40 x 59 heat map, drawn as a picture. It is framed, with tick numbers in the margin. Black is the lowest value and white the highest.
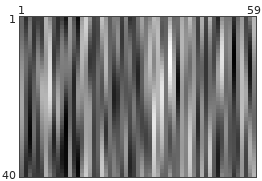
Histogram: bell-shaped. Ninth with the lowest average: bottom left. Grain: streaks running down.
